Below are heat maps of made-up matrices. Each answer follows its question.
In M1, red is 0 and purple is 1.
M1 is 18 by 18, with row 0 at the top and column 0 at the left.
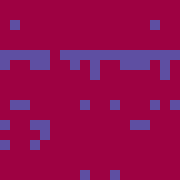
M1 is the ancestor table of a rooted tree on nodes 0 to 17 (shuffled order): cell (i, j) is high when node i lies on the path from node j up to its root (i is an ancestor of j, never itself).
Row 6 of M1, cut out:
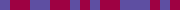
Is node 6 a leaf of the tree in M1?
no
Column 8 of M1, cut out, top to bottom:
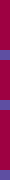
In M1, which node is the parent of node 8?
17
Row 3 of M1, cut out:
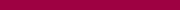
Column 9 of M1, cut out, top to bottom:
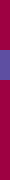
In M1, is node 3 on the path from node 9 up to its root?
no
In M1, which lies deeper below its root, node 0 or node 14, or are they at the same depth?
node 0
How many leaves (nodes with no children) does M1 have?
9
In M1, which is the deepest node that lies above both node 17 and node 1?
10
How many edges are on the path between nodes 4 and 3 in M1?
4
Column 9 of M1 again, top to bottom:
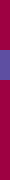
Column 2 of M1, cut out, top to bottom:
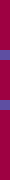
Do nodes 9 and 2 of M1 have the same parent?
no
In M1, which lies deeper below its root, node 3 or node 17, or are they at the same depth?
node 3
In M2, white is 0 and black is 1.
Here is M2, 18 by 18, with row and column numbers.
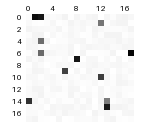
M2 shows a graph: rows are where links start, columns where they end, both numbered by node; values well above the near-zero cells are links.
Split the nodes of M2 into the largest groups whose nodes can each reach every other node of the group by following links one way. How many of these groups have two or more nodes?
0
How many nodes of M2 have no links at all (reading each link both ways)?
4
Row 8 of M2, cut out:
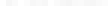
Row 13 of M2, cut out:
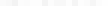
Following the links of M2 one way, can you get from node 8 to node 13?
no
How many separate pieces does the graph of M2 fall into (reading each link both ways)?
6
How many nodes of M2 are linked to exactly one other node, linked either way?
7
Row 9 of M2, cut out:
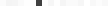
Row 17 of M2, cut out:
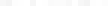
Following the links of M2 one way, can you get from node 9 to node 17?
yes
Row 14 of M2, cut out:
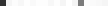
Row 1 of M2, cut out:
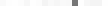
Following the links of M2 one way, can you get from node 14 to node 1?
yes
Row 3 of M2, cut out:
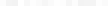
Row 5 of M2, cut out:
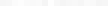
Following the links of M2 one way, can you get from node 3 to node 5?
no
